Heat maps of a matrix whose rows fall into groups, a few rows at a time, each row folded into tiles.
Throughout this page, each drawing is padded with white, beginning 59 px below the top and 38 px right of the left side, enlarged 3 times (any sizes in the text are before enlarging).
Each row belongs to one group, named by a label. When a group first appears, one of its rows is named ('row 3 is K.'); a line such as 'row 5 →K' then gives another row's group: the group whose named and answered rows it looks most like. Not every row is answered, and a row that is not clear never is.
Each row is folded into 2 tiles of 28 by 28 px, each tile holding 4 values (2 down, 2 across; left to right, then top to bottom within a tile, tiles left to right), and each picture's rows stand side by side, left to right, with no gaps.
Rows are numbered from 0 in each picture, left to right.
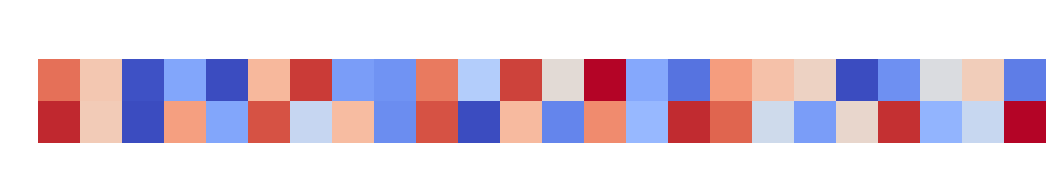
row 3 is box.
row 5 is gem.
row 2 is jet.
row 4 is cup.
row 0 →cup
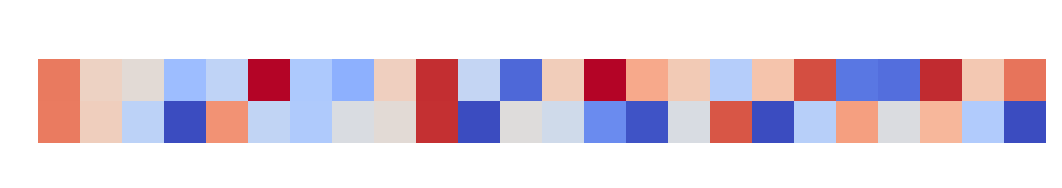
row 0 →cup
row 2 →box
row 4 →gem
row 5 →jet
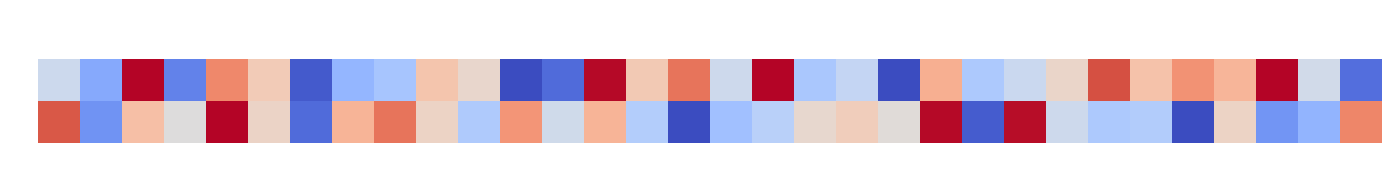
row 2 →gem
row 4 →box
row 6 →jet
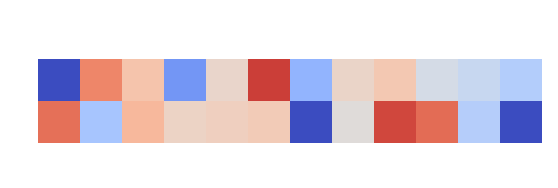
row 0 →gem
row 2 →cup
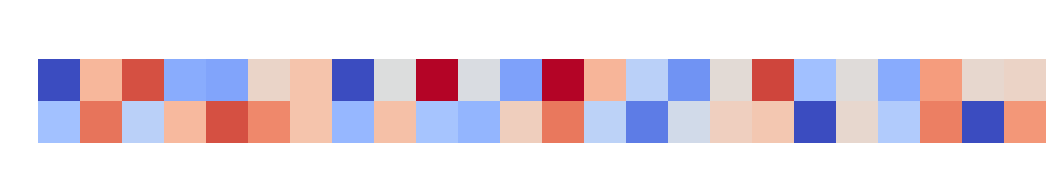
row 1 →gem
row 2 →box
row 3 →cup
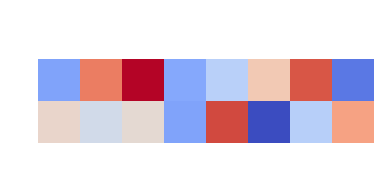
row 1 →gem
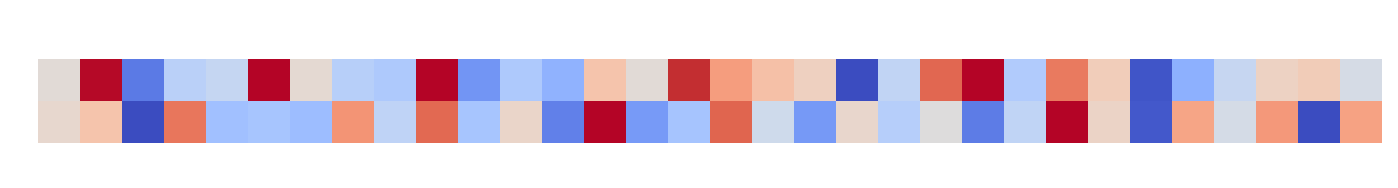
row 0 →box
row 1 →box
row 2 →box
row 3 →jet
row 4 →cup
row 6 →cup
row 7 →box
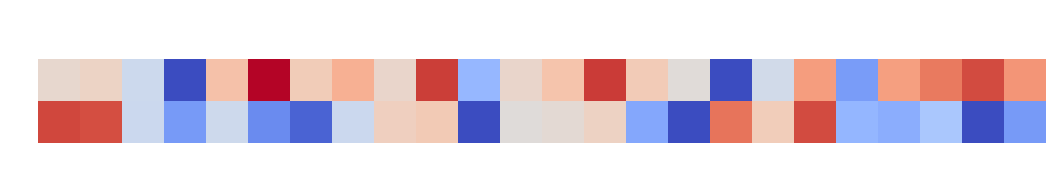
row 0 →cup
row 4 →gem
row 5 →jet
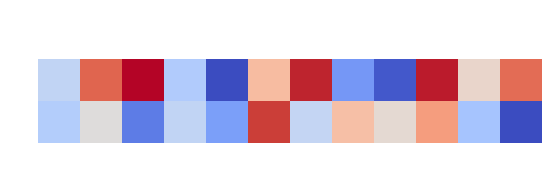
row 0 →jet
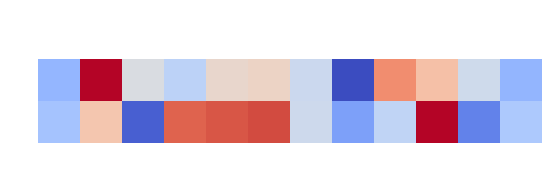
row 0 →box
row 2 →cup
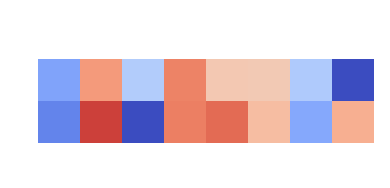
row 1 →cup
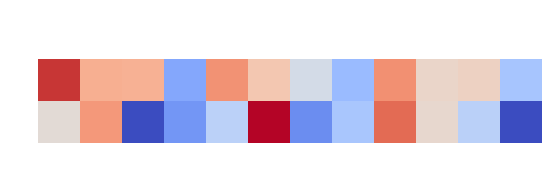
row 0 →cup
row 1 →cup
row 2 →cup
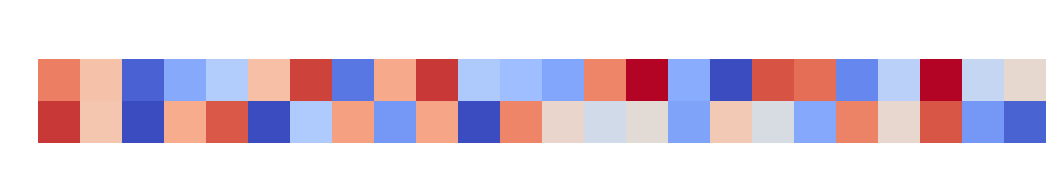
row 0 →cup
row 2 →box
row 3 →gem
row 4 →gem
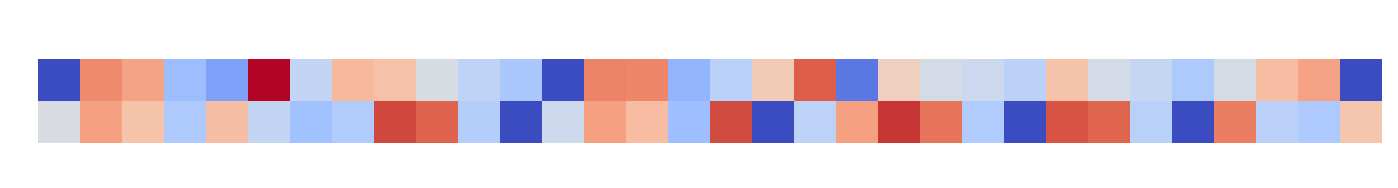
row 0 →gem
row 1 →jet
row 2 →cup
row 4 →gem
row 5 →cup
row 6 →cup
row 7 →gem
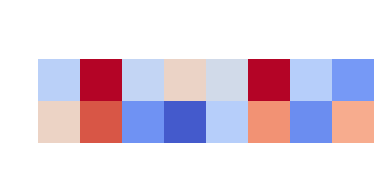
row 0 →jet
